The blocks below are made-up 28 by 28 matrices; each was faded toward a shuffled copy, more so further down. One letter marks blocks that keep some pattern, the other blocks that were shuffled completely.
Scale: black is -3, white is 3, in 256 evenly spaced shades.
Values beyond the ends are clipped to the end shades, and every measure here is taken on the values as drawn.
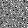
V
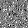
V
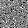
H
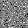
V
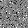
H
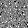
H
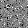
V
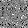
V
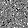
H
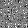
V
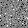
H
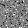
H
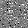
V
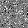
V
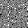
V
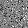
H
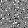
V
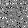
V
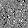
V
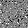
H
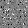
V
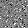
V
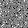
H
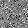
H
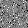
V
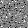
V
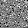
V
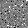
H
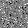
H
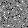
H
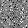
V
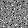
H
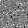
V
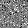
H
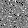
H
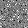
H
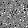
V
